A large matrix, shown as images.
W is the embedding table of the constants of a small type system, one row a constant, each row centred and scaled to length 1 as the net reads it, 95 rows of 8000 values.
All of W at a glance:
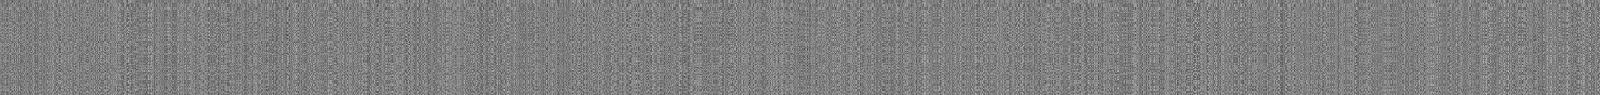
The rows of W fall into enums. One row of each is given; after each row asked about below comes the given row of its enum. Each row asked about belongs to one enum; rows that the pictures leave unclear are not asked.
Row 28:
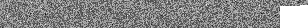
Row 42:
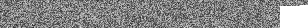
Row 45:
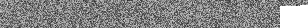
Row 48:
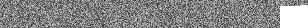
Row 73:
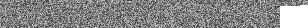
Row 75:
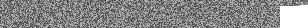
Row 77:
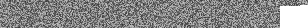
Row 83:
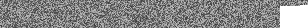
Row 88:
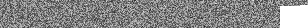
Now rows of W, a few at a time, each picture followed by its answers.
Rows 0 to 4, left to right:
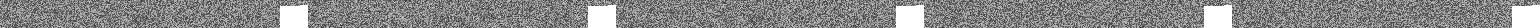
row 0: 83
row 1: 42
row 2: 83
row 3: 77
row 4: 75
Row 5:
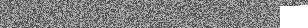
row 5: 75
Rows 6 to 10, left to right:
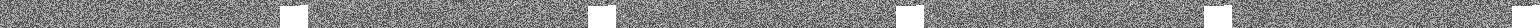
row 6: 75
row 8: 28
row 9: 28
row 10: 77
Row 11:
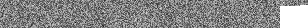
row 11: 48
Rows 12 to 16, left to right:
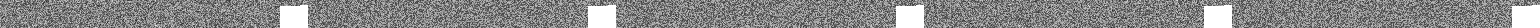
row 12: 73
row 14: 77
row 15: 88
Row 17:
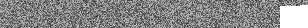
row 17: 45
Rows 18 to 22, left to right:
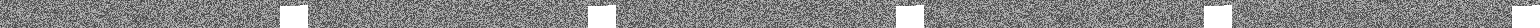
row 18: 83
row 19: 75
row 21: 83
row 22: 28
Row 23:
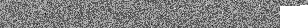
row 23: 28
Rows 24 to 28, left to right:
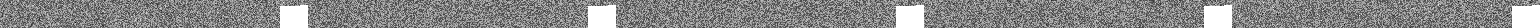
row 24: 48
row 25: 75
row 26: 75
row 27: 45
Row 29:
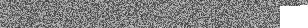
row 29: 77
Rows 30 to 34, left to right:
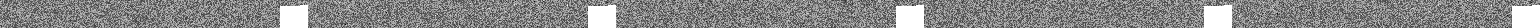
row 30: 83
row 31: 28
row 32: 45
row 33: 75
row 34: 28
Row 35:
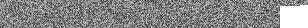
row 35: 28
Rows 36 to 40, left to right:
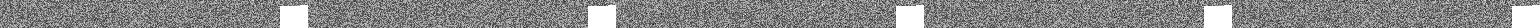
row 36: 88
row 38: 28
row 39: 88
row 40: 88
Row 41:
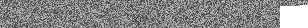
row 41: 83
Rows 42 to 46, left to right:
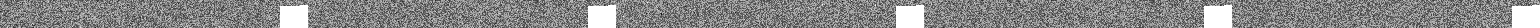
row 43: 45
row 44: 28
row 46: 77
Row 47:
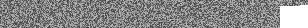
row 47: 75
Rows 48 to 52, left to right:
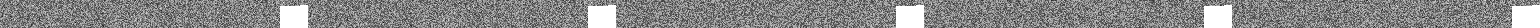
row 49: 48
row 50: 77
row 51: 45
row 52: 88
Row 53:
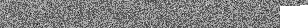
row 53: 28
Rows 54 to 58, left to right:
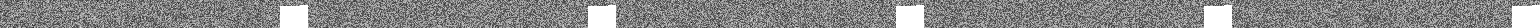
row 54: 42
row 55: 77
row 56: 48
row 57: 77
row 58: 83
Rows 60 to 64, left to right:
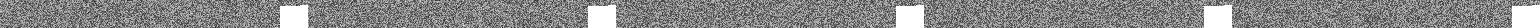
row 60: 45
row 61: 73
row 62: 77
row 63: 75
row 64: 83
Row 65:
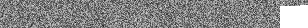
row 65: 48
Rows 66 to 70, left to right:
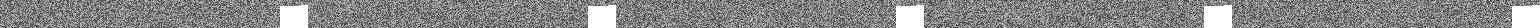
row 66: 75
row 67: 28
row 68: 48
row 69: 42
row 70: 88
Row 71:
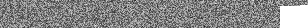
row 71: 88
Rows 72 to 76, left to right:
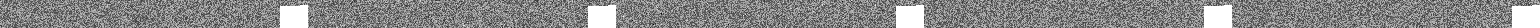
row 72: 83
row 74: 28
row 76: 77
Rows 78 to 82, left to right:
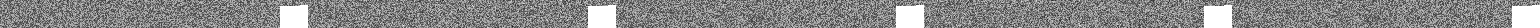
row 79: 88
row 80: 83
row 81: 73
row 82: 83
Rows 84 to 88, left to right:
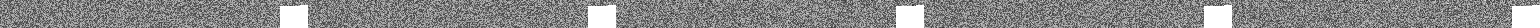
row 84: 75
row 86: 45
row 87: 77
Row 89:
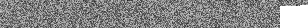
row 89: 45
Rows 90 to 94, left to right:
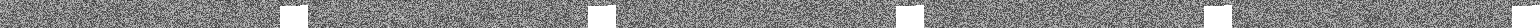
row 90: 45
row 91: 42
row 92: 75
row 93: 77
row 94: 83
